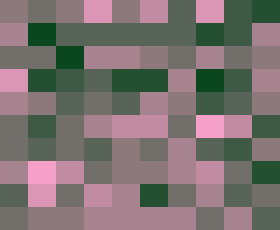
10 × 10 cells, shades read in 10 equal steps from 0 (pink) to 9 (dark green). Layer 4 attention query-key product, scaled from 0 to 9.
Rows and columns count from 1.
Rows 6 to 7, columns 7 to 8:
5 0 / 3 6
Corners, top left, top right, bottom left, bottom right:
4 8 5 6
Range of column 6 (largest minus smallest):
6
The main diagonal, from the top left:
4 9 9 6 6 2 3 2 6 6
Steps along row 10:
down same down same same same up down up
